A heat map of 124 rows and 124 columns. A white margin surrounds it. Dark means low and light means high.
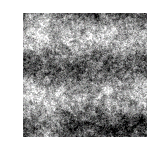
Histogram: bell-shaped. Stripes: horizontal, repeating 2 times. Odd rows or columns: none. Ninth with the highest average: top left.
